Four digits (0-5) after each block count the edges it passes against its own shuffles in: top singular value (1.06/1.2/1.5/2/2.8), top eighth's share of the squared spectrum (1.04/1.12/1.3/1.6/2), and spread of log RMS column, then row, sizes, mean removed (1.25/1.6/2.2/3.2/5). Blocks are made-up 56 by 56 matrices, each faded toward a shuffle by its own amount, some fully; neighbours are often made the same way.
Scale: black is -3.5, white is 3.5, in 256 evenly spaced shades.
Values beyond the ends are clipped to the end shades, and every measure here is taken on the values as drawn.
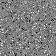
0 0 0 0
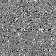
3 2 0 2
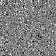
3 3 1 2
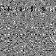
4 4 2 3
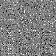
3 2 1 0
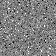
0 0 0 0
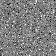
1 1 0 0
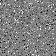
0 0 0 0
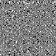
3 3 1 2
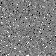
1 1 0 0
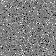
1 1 0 0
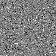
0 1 0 0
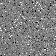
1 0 0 0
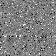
2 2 0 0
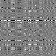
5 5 2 3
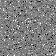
2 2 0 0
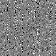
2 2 3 0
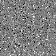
0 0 1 0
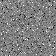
0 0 0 0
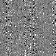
2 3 3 0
